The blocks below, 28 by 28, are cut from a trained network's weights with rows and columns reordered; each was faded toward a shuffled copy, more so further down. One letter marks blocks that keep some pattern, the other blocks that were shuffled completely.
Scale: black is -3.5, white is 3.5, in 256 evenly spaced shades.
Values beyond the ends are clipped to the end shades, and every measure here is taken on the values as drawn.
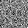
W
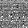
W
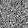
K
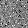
K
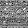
W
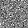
K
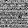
W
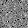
K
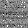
W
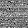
W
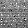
W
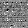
W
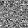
W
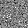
K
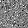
K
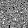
K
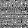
W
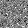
K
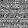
W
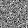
K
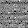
W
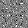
W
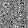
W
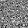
W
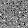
K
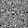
W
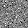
K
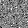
K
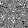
K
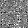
W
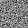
K
